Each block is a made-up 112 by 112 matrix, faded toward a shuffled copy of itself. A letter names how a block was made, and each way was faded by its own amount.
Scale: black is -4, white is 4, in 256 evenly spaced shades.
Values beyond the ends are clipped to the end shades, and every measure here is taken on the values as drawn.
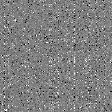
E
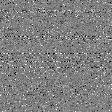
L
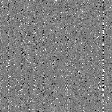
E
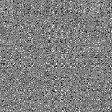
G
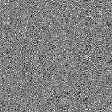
G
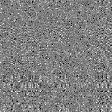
G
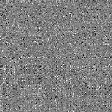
G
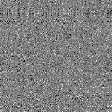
G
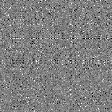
G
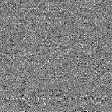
G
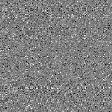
G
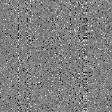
E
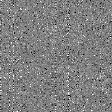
E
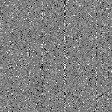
E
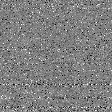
L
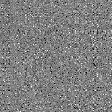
E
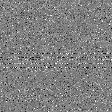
L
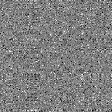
G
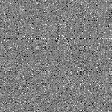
G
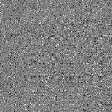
G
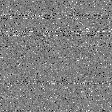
L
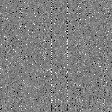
E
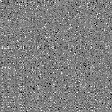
G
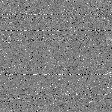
L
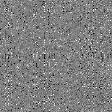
E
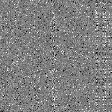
E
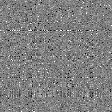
G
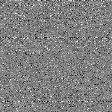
L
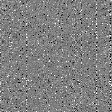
E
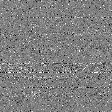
L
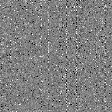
E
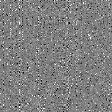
E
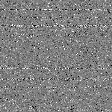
L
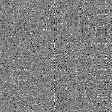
E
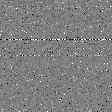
L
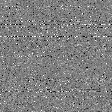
L
